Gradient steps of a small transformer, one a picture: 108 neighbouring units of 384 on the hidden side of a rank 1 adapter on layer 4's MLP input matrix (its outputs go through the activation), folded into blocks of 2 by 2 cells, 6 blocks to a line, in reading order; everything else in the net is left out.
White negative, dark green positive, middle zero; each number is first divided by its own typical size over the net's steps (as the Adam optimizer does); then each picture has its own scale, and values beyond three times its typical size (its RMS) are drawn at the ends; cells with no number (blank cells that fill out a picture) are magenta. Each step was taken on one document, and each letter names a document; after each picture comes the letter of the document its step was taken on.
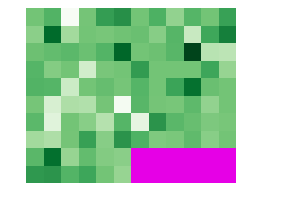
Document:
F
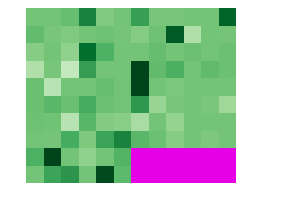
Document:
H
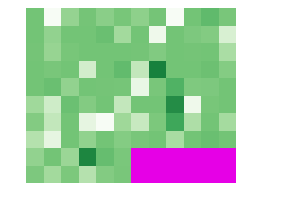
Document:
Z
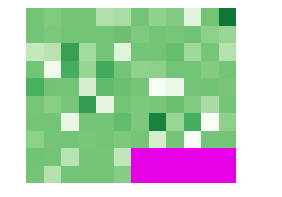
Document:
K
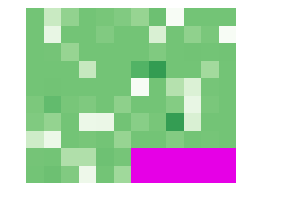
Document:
Z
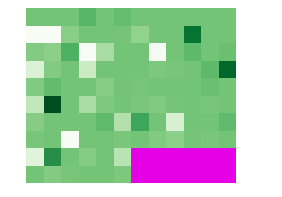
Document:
H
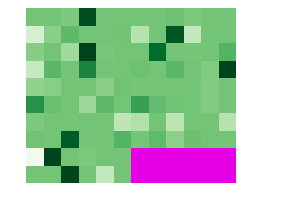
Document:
H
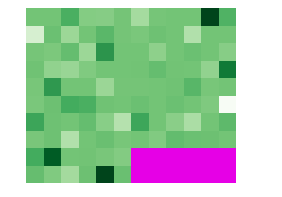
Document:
H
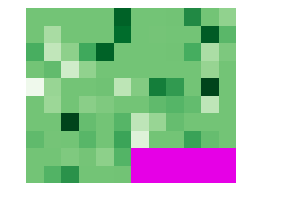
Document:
K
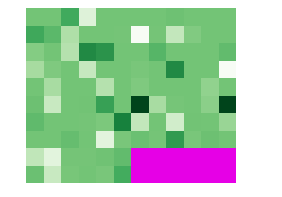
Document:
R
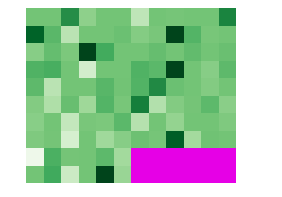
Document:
R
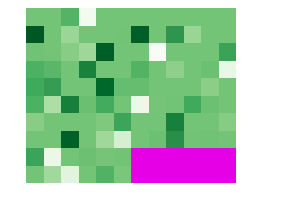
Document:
R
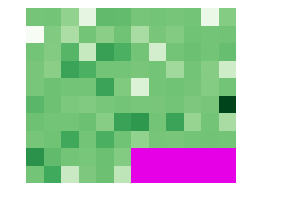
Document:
H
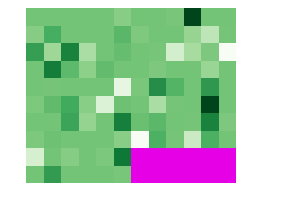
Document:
K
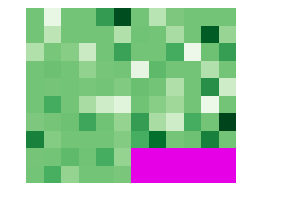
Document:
K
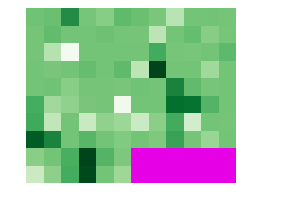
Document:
Z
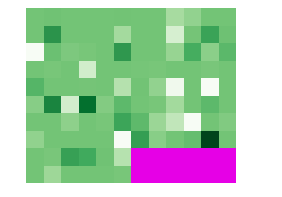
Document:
K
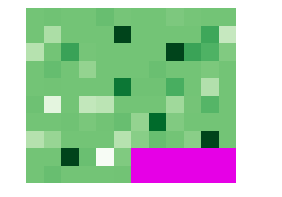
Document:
K
